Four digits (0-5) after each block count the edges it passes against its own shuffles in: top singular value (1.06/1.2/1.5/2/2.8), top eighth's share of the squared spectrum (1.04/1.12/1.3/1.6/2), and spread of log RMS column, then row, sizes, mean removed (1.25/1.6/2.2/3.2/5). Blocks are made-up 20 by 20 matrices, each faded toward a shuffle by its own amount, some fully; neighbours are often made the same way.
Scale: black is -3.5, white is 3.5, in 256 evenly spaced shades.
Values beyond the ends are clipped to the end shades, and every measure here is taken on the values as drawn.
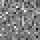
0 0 0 0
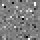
0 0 0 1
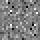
0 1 1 0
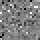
0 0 0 0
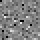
0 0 0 0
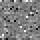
1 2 0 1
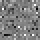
2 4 0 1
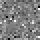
1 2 0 0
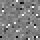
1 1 0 0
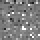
2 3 0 1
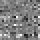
3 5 1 2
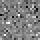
0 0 0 0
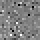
0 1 0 0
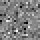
1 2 0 0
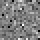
1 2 0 0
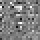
3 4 2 2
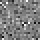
2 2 0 0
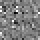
2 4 1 1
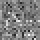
2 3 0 1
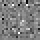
2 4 0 2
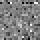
2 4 0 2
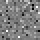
1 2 0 0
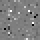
0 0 0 0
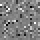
2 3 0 1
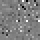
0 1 0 0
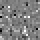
2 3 1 0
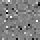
2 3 0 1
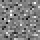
0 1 0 0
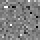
1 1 0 0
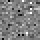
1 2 0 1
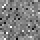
0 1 0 0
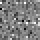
0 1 0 0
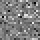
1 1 0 2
